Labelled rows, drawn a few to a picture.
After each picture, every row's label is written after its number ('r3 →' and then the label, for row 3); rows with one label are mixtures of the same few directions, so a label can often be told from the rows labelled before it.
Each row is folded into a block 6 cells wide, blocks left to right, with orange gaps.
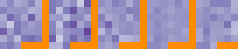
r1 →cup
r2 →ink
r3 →cup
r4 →ink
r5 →ink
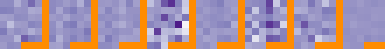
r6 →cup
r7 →ink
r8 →ink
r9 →ink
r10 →ink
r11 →ink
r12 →cup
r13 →cup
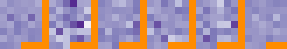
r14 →cup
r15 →ink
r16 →ink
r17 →cup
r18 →ink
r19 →cup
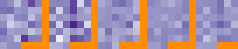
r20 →cup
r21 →ink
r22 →ink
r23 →ink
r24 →ink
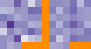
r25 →cup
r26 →ink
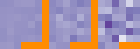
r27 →ink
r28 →cup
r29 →cup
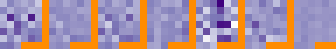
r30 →cup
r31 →cup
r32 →cup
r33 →ink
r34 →ink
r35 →cup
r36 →ink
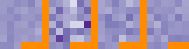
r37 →ink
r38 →ink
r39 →cup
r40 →cup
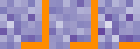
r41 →cup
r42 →cup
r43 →cup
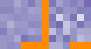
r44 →cup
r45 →cup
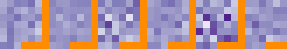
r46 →ink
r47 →cup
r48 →cup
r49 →ink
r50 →cup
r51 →cup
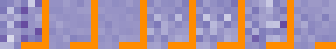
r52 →ink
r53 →cup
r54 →cup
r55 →cup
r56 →cup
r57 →ink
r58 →cup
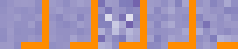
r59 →ink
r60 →cup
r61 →cup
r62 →ink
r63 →cup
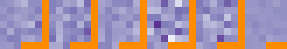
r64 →ink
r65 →ink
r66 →ink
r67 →cup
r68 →cup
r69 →cup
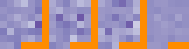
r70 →ink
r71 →cup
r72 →ink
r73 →cup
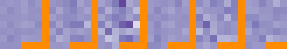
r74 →ink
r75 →ink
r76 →ink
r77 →ink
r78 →cup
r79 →cup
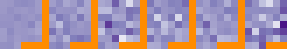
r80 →ink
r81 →cup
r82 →cup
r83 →cup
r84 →cup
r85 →ink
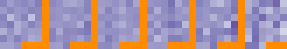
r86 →cup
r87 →ink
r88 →ink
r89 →ink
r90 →ink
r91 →ink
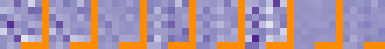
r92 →cup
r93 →cup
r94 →cup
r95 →ink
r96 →ink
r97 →ink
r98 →ink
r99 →ink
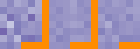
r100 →cup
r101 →ink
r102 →cup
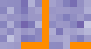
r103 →ink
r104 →ink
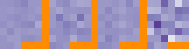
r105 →ink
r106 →cup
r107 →ink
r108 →cup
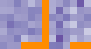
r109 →cup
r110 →ink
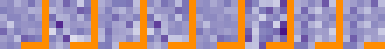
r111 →cup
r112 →cup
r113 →ink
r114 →cup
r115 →cup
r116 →ink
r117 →ink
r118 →ink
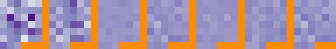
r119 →cup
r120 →ink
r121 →ink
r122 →cup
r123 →cup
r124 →ink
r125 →cup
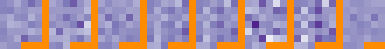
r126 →cup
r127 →ink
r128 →cup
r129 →ink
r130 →ink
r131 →cup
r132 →ink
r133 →cup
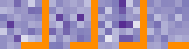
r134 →cup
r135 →cup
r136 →ink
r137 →cup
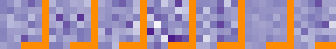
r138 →cup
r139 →cup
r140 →ink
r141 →cup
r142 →ink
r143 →cup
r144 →ink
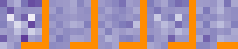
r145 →cup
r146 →ink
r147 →ink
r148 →cup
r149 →ink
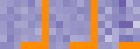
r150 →ink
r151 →cup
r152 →ink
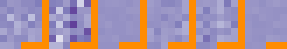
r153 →cup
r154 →ink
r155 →cup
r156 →ink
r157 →ink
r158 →cup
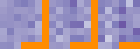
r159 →ink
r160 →ink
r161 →ink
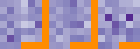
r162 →ink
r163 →ink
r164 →cup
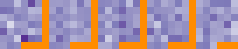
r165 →cup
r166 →ink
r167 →ink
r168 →cup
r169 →ink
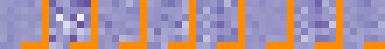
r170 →ink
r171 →cup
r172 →cup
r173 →ink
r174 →ink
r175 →cup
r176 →ink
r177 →ink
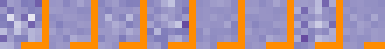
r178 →cup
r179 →cup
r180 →cup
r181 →ink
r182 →ink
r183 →cup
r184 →ink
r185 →cup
